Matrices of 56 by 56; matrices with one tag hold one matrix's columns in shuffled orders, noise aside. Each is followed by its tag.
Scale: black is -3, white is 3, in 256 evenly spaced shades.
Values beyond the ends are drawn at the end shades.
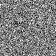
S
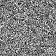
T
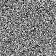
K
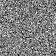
T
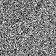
T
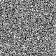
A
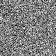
K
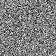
K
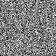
A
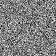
S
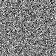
K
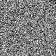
K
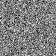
S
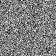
S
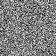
K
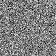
K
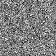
A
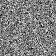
S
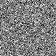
S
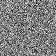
K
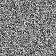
T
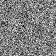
S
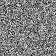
T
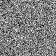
S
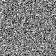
A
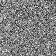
K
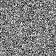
T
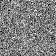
A
